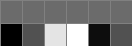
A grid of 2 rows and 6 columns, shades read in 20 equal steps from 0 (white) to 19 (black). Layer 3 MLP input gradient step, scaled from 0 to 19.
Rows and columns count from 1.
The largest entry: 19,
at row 2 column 1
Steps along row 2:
down down down up down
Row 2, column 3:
2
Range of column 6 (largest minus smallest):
2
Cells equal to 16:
0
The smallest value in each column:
11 11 2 0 11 11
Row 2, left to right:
19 13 2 0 18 13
